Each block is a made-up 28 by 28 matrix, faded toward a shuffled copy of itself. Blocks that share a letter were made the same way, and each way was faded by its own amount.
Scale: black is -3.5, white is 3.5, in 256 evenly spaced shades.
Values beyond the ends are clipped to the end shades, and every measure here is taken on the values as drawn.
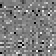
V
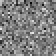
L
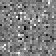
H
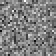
L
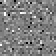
H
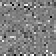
V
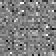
H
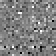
V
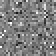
H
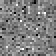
H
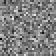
L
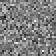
L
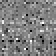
V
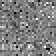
H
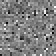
H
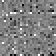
V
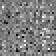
H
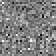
H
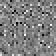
V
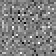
H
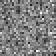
L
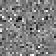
H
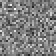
L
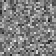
L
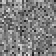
L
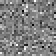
H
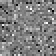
H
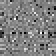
V
